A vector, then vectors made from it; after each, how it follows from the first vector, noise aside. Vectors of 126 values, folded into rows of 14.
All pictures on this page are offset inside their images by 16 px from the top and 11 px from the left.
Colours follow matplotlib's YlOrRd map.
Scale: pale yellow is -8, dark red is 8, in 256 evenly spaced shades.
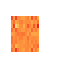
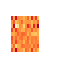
scaled up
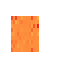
partly zeroed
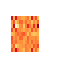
scaled up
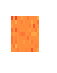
partly zeroed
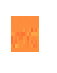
partly zeroed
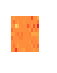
partly zeroed
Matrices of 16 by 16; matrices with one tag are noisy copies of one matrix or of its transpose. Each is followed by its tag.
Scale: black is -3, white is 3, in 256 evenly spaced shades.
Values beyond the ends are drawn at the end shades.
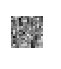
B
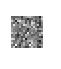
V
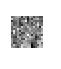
B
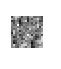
B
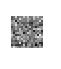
V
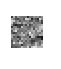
B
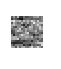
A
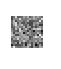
V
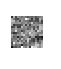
B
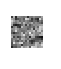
B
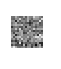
V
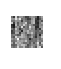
A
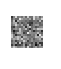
V
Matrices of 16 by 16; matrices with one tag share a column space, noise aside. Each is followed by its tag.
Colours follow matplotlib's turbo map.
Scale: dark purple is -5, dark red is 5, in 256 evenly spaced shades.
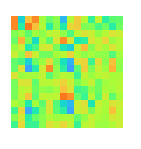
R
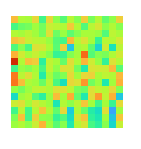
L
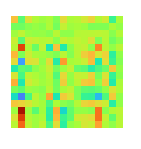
L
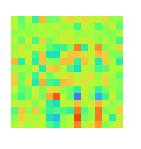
L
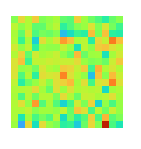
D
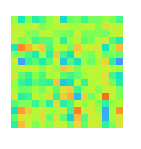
L
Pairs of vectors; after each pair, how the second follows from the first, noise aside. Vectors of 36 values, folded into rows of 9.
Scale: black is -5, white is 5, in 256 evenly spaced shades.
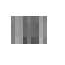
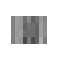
copied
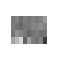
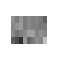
negated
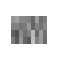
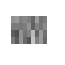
copied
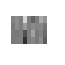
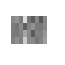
sign-scrambled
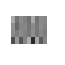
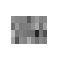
shuffled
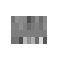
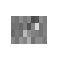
shuffled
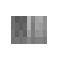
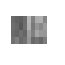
copied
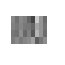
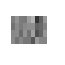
negated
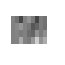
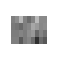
negated
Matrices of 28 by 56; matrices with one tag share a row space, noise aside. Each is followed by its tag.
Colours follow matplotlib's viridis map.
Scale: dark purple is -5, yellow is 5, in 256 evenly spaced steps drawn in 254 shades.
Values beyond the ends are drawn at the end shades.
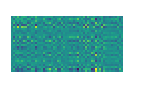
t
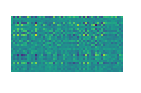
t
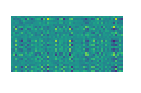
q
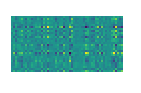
q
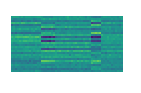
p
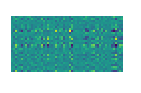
q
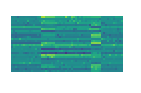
p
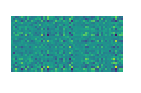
q
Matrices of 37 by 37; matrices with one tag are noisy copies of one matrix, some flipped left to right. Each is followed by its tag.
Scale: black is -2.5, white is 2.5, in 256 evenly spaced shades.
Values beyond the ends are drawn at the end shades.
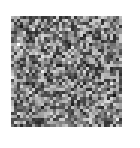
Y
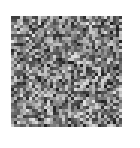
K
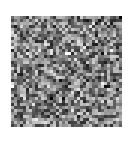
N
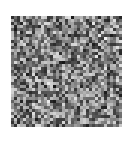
K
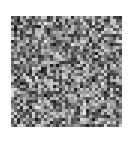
K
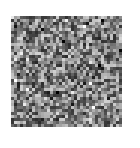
Y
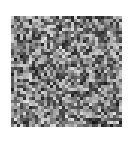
Y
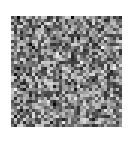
K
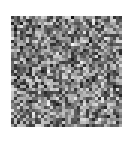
K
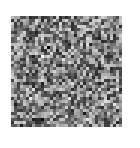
Y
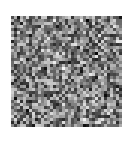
K
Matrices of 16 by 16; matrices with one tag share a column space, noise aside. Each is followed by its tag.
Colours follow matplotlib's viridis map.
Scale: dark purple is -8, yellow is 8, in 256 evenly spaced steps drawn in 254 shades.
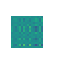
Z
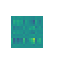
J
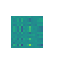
Z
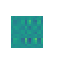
J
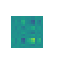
J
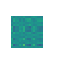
Z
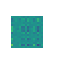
Z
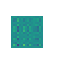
Z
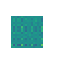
Z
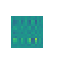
J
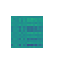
Z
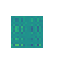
Z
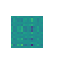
Z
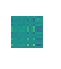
Z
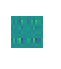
J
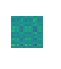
Z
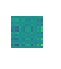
Z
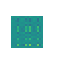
Z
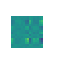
J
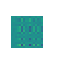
Z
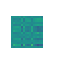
Z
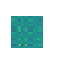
Z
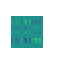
J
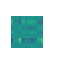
J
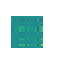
Z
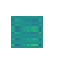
Z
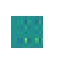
J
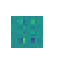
J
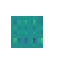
J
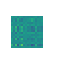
Z
